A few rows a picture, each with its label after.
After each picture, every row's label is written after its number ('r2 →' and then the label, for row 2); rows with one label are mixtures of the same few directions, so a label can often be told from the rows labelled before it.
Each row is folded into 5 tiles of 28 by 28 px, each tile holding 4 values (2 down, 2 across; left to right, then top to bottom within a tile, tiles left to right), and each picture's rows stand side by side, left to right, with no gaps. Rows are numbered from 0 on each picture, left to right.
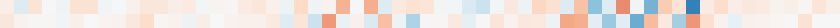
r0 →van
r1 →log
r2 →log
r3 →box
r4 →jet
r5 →log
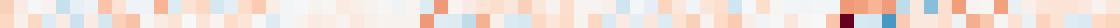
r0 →log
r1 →van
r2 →log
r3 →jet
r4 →log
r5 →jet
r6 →log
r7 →jet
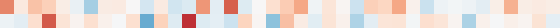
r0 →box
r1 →log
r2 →log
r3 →box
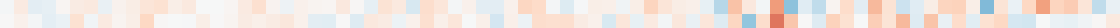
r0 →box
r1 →log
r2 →jet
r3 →log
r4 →box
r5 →log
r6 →box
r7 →box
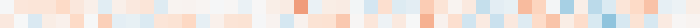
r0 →log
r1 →jet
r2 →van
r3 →log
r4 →box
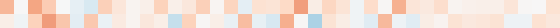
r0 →box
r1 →log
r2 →log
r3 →jet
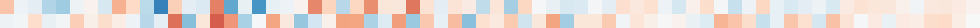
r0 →box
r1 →log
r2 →jet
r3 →log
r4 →log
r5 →jet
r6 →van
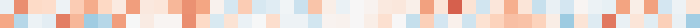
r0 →jet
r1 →box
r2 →jet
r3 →van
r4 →log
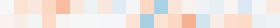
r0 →box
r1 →jet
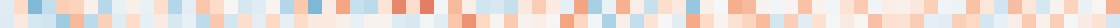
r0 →box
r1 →box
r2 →van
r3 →box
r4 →jet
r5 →box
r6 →jet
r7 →jet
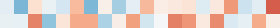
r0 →log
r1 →jet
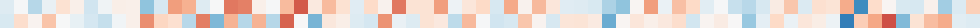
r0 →van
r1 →box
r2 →log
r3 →log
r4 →box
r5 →box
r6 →jet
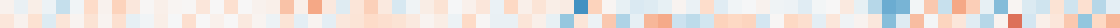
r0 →box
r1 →log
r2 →van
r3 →log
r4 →jet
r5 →jet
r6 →box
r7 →log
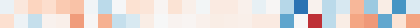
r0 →log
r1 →van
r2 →log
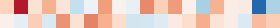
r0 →van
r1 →van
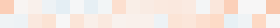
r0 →box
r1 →jet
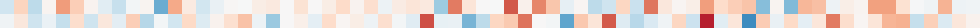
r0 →box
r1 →jet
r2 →log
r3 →van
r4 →log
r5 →log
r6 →box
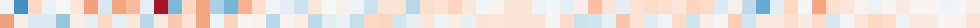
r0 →van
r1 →van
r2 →jet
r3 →van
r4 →jet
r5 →box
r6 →jet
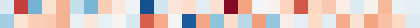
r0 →van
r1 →box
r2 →van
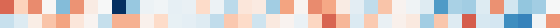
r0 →van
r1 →jet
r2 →box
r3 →van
